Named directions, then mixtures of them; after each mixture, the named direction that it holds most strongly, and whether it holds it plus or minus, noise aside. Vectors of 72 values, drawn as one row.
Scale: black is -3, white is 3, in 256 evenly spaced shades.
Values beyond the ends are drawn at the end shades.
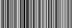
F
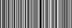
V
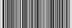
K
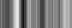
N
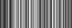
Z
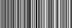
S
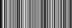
K, minus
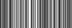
Z, plus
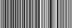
V, minus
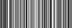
Z, plus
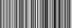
S, minus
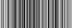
Z, minus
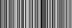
F, minus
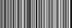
S, plus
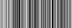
Z, minus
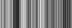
N, minus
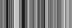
N, plus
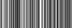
V, minus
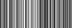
Z, plus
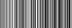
S, minus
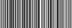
V, minus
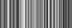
Z, plus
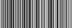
S, plus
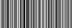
F, plus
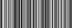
K, minus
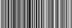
S, plus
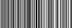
S, plus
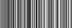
S, plus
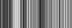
N, plus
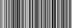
F, minus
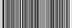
K, plus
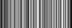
K, minus
